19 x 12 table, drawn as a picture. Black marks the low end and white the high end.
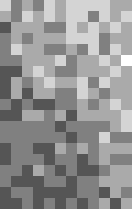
Stripes: none. Slope: up to the top right. Ninth with the highest average: top right. Mirror symmetry: none.
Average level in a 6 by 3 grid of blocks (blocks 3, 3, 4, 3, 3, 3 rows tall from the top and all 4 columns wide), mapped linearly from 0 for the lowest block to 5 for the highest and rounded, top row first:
3 5 5
3 4 5
2 3 4
2 1 4
1 1 3
0 0 2
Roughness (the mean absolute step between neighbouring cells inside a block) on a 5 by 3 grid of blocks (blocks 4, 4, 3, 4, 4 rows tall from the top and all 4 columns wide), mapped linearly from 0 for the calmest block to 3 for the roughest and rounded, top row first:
212 | 223 | 321 | 022 | 112
